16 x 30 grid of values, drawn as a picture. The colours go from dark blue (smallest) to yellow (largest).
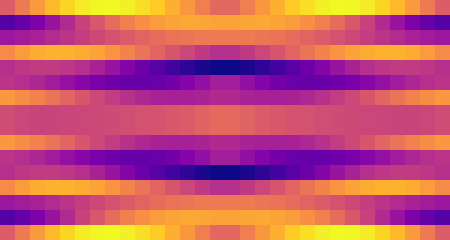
The centre is the calmest part. The histogram is bell-shaped. The grain runs across in streaks. Its left and right halves mirror each other, and so do its top and bottom.
